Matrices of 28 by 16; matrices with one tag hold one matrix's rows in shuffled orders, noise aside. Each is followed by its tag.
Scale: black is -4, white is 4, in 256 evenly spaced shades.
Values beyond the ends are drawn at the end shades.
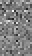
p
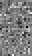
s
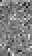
s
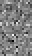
p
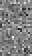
s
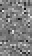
s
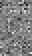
s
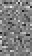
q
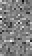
q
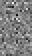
p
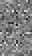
p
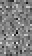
p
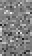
q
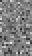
q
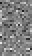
q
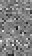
p
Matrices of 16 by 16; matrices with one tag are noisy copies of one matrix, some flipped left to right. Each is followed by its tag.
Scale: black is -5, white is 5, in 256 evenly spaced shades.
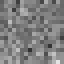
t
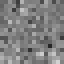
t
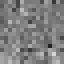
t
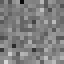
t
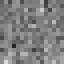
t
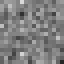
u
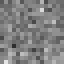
t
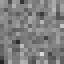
u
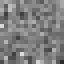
u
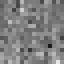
t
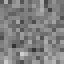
t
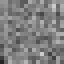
u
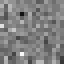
u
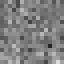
t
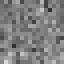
t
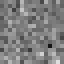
t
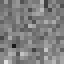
t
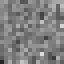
u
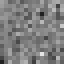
u
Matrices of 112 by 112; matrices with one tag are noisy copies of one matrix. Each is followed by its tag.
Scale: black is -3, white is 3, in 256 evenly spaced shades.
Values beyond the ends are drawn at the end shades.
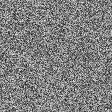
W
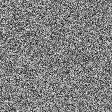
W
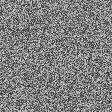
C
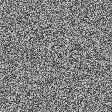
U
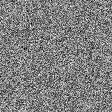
C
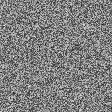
U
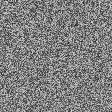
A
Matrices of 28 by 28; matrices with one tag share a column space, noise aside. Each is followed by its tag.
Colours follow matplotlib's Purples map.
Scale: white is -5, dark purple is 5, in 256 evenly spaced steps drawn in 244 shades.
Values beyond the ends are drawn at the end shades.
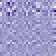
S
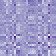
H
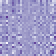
H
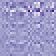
S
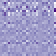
S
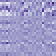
S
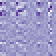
S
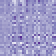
H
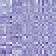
H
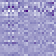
S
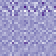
S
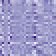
H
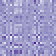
H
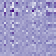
S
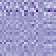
S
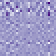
S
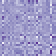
H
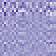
S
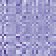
H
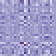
H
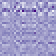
S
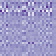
S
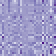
H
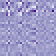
S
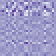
S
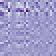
S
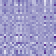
H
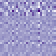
S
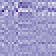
S
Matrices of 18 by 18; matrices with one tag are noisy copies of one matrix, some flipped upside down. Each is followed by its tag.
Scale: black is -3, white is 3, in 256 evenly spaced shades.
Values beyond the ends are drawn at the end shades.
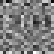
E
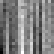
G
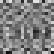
E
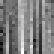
G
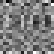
E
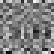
E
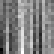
G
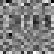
E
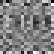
E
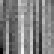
G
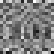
E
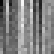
G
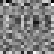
E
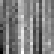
G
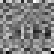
E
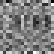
E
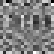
E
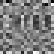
E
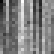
G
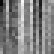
G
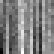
G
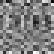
E
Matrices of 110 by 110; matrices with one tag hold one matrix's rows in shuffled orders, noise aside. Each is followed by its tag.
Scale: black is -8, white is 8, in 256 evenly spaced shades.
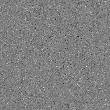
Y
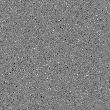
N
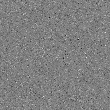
Y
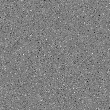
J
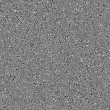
N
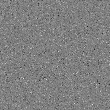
J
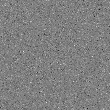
J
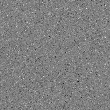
Y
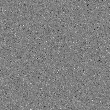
J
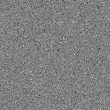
J
